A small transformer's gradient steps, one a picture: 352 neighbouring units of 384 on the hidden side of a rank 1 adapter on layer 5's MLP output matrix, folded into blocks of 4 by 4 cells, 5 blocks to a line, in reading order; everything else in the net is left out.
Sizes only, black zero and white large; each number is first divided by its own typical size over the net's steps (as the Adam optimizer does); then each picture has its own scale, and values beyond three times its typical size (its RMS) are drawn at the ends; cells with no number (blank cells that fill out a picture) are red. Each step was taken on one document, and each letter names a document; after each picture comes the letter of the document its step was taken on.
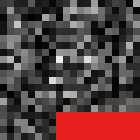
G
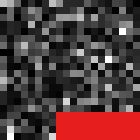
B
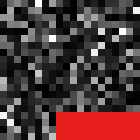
B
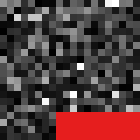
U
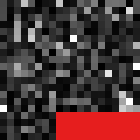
U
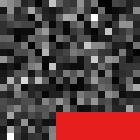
B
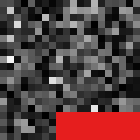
G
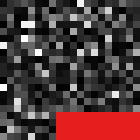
B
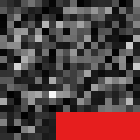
G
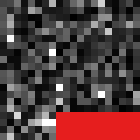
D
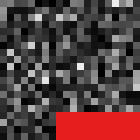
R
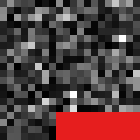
U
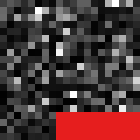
U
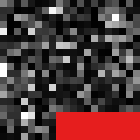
R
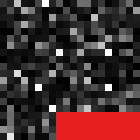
B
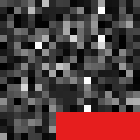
D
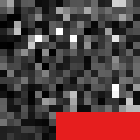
U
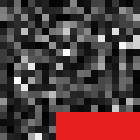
G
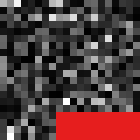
B
